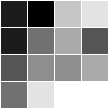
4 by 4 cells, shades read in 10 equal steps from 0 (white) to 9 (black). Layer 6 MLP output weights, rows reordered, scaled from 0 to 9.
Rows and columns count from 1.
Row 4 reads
5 1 0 0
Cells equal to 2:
1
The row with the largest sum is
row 2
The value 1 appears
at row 1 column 4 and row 4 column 2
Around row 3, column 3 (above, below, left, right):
3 0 4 3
